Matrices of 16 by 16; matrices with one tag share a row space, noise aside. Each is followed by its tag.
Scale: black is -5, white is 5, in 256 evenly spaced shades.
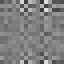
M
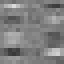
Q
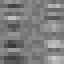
Q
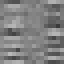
Q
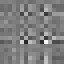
M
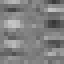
Q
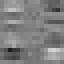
Q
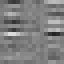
Q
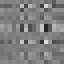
M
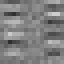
Q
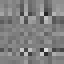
M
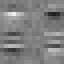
Q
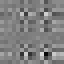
M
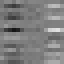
Q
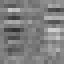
Q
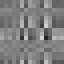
M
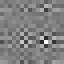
M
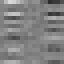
Q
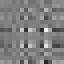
M
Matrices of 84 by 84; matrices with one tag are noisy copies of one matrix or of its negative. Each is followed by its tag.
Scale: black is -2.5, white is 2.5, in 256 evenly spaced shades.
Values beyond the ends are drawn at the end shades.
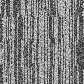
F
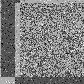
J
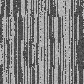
F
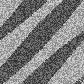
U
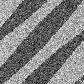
U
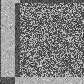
J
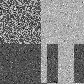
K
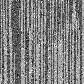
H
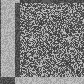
J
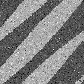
U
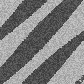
U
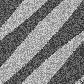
U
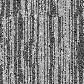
F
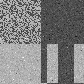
K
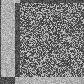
J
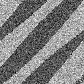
U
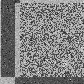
J
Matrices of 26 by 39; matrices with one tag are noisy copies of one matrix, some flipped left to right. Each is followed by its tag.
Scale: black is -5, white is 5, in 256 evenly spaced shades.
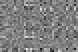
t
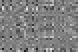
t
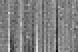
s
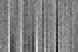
s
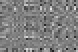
t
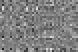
t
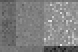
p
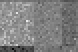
p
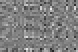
t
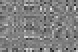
t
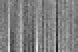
s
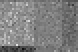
p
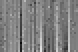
s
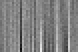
s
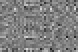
t
